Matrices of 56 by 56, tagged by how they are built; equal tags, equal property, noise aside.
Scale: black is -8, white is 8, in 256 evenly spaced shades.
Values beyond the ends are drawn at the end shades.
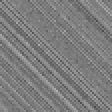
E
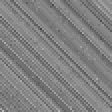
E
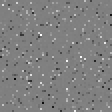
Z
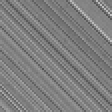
E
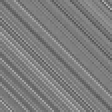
E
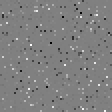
Z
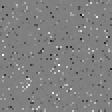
Z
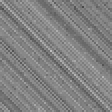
E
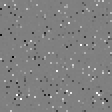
Z
